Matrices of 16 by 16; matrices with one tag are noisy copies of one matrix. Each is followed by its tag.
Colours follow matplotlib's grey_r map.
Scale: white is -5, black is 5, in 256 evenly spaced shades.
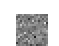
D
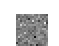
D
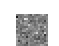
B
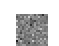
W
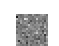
B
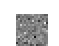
D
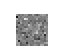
B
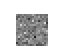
D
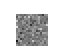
W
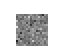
W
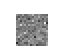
D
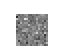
B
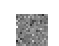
W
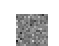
W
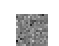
W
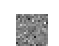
D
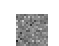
W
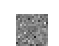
D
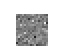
D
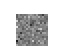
W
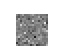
D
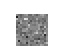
B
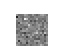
B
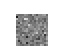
B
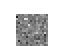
B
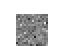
D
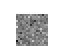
W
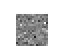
D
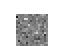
B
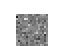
B
